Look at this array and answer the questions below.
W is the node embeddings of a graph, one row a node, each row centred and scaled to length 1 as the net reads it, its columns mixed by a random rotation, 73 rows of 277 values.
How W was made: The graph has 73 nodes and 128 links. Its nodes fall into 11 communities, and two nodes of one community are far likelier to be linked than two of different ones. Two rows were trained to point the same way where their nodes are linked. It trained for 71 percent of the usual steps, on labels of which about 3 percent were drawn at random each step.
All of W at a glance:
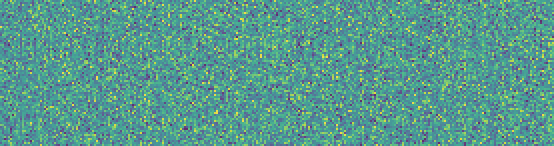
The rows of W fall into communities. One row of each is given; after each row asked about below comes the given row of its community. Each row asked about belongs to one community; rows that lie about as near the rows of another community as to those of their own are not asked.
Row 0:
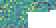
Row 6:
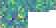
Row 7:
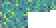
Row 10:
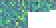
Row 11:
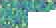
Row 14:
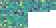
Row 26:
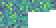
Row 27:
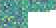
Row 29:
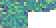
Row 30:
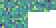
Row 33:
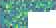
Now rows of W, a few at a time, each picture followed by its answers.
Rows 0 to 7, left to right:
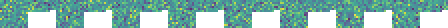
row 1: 33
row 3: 11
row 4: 26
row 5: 29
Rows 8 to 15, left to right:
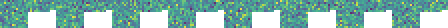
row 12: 7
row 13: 0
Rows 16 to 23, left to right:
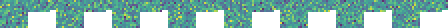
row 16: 14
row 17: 10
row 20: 26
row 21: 6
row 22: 30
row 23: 10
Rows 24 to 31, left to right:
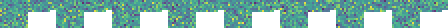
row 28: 27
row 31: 7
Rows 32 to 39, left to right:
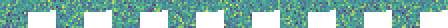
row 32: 14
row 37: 11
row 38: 26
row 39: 26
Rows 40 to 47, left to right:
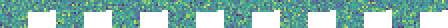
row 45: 0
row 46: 6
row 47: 33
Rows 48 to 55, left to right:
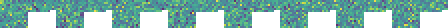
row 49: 33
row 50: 6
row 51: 14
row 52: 7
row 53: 27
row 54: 30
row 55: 10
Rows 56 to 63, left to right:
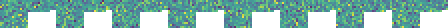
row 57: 30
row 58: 33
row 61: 10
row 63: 6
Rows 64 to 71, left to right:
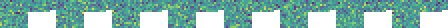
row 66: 27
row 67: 30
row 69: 30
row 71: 0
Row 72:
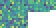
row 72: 6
